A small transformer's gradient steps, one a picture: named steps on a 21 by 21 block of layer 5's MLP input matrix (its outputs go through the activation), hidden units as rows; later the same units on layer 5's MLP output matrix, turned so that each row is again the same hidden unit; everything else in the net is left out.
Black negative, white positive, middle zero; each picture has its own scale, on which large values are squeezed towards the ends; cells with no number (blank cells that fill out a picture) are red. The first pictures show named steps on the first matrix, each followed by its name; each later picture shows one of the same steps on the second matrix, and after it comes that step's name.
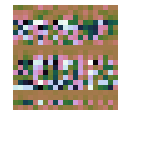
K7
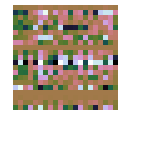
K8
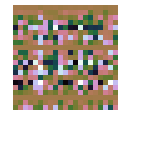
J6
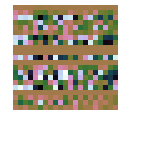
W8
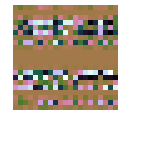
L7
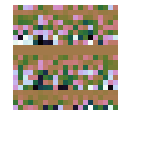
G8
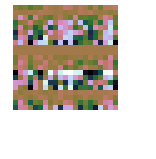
G8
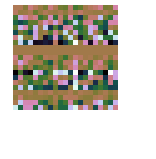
G8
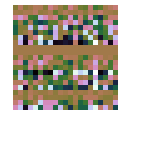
G8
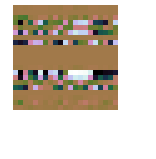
L7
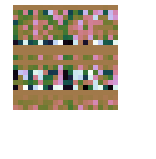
W8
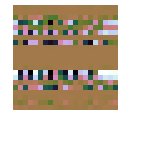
L7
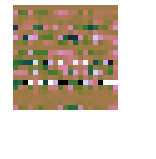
J6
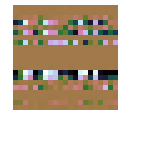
L7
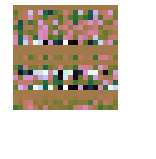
W8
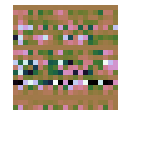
J6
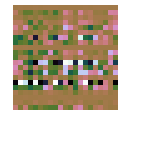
J6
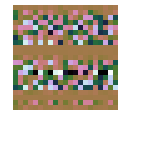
K7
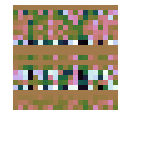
W8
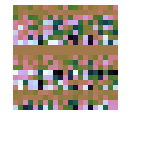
G8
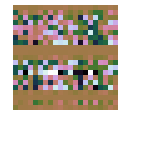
K7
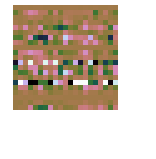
J6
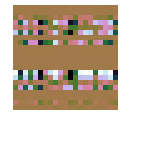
L7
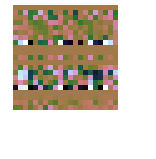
W8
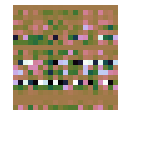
J6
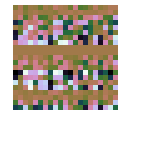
G8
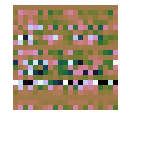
J6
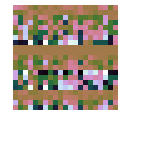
G8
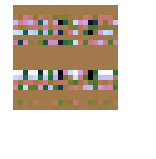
L7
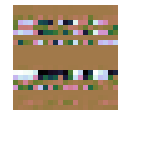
L7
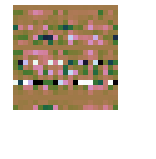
J6
